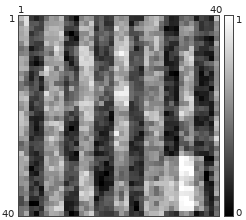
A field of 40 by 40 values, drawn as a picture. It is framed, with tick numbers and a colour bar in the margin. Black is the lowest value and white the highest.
The ninth with the highest average is the bottom right. Stripes running up and down repeat 6 times from left to right. The grain runs up and down. There is no overall slope. An odd patch, higher than its surroundings, sits in the bottom right.
